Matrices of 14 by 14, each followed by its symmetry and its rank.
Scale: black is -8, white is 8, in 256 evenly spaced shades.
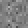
neither, rank three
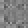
neither, rank three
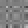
symmetric, rank one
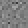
neither, rank three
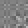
symmetric, rank two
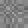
symmetric, rank three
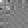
symmetric, rank two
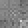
symmetric, rank three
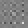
symmetric, rank two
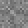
symmetric, rank three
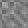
symmetric, rank three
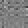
neither, rank three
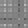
symmetric, rank one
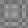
symmetric, rank one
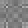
symmetric, rank two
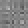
symmetric, rank two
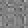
neither, rank three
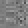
neither, rank three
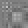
symmetric, rank two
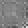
symmetric, rank two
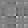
symmetric, rank one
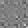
symmetric, rank three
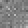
symmetric, rank three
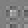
symmetric, rank one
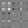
symmetric, rank one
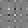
symmetric, rank one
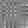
symmetric, rank two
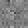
neither, rank three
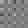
symmetric, rank one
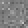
symmetric, rank three
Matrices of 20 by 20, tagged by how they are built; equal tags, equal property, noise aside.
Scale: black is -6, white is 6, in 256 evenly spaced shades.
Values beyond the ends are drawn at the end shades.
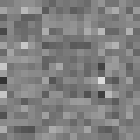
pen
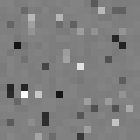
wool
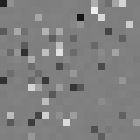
wool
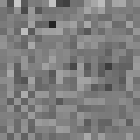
pen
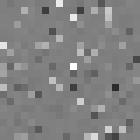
wool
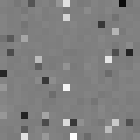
wool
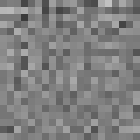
pen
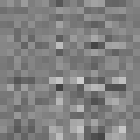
pen
